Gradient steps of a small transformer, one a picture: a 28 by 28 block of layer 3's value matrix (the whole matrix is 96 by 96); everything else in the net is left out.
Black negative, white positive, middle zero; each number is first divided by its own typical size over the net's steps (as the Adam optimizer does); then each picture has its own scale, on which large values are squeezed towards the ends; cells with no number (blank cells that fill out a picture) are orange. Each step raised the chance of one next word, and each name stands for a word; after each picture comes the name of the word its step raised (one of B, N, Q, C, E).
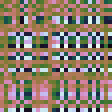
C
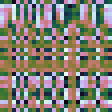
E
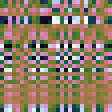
C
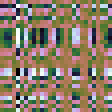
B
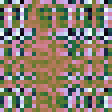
E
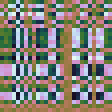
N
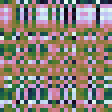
E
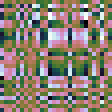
B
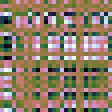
C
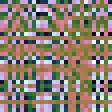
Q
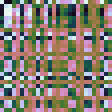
E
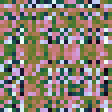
Q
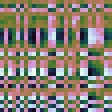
B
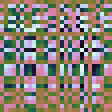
N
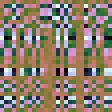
B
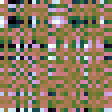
C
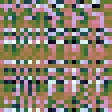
Q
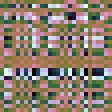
B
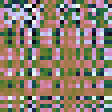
B
